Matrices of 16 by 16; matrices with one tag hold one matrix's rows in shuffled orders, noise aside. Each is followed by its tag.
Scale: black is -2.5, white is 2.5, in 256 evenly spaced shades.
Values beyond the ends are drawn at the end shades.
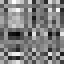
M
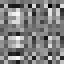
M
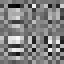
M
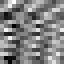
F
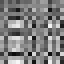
M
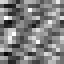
F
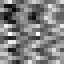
F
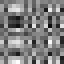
M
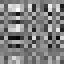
M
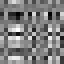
M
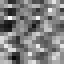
F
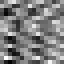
F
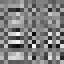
M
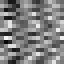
F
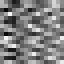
F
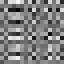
M
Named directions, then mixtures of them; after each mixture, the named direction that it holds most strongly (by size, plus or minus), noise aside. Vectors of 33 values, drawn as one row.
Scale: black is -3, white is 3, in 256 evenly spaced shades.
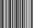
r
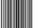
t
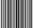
t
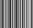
r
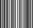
t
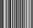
r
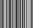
r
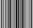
t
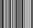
r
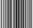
t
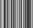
r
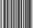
r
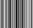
r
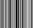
r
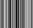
r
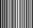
t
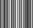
r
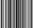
t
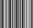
r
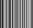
r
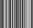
r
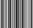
r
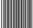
t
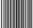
t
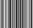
r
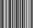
r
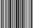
r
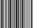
r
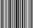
r
